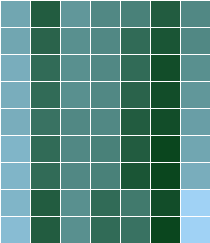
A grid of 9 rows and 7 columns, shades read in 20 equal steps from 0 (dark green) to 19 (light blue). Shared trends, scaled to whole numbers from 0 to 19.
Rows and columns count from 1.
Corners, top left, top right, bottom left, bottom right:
13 9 16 19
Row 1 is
13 3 11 9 8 3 9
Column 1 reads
13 13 14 14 14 15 15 15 16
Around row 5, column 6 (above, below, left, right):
1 0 3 12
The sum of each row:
56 52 54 54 54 53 53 60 59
